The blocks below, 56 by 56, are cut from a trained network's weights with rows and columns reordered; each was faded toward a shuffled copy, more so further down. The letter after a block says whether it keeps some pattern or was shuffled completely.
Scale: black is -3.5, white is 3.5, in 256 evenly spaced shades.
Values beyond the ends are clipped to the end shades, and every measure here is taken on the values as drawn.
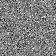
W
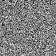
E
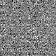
E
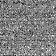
E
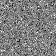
W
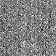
E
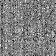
E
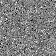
W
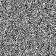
W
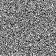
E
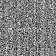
E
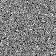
W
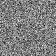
W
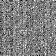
E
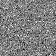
W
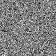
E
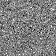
W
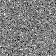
W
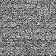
E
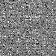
E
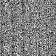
E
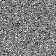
W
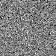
W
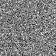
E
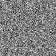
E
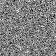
W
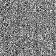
E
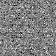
E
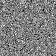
W
